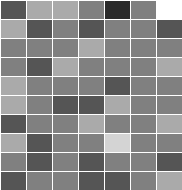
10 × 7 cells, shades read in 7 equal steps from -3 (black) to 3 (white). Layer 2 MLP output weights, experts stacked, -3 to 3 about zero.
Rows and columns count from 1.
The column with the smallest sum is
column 2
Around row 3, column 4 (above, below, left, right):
-1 0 0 0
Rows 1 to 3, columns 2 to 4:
1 1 0 / -1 0 -1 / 0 0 1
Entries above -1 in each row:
5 4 7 6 6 5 6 6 4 4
